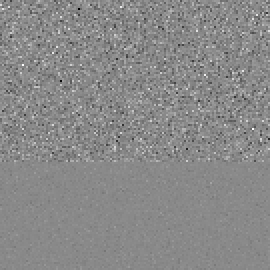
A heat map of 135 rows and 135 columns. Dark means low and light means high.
Stripes: none. Histogram: heavy tails on both sides. Slope: none. Grain: fine. Seam: horizontal, 60% of the way down, the bottom part calmer. Mirror symmetry: none. Odd rows or columns: none.
